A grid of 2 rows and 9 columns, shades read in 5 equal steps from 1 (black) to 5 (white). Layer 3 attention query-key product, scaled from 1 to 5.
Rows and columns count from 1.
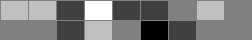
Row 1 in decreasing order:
5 4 4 4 3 3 2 2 2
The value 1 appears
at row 2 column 6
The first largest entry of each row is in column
4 4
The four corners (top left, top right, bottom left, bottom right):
4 3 3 3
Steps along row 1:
same down up down same up up down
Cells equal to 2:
5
